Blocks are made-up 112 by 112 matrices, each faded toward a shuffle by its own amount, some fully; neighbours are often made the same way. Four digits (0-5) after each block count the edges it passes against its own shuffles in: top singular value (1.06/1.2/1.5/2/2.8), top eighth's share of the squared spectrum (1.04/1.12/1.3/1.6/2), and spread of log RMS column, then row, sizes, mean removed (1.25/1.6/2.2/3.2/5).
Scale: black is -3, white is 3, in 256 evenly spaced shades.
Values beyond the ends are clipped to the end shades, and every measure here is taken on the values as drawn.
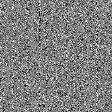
1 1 3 0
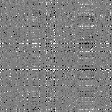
5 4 3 3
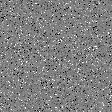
0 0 0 0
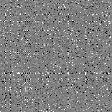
4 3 2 2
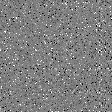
3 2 1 0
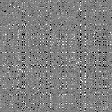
5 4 3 3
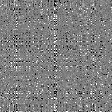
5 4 3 3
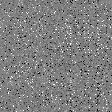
3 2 1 0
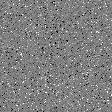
2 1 0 0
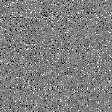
3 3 1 2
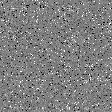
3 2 0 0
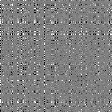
5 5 4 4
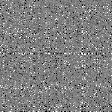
4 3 2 2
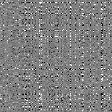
5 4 4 3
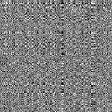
5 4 3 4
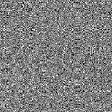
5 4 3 3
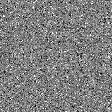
3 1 0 0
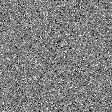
2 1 0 0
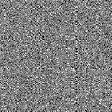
4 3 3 2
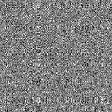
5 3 2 2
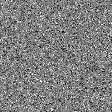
3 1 0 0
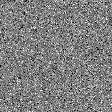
3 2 0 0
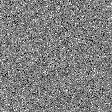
2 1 0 0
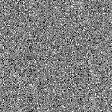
4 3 2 1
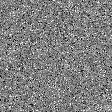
2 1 0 0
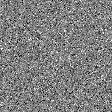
3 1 0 0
